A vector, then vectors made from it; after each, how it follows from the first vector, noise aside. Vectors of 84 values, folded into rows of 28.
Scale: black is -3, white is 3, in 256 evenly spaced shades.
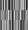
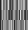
wrapped around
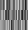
wrapped around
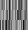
wrapped around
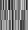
copied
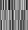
copied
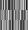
copied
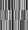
copied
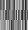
wrapped around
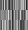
copied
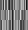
copied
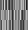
copied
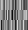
wrapped around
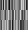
copied
